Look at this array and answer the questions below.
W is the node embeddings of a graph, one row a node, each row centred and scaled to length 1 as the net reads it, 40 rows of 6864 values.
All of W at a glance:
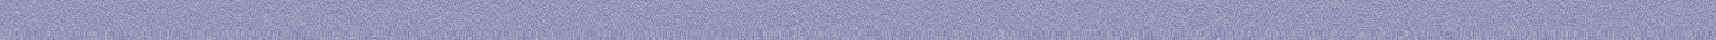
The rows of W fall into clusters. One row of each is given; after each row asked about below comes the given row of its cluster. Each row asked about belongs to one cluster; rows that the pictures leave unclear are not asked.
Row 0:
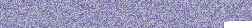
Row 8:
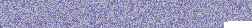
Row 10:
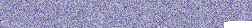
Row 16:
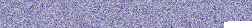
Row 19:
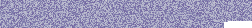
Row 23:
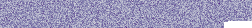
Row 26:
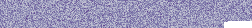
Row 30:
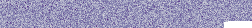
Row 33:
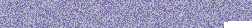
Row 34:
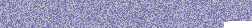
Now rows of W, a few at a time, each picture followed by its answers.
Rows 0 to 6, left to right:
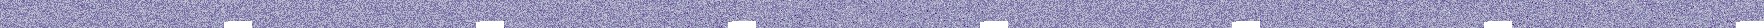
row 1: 19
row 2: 10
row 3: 33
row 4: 34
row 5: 26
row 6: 23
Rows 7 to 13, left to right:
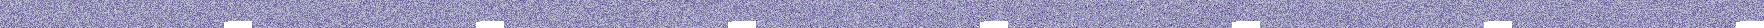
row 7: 19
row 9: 26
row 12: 30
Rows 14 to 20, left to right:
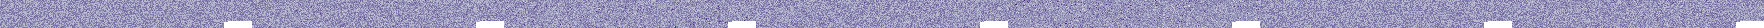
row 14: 19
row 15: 0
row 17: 8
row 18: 26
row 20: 16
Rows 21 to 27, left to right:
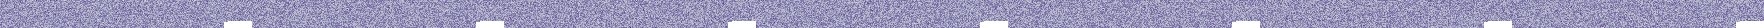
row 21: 19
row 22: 16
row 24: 8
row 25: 16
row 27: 0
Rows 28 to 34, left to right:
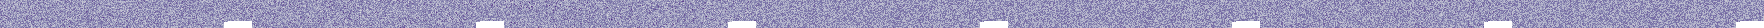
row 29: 23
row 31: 34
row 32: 34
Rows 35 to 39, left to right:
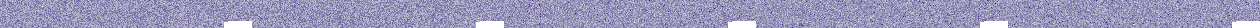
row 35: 34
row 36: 30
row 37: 33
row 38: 33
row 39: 33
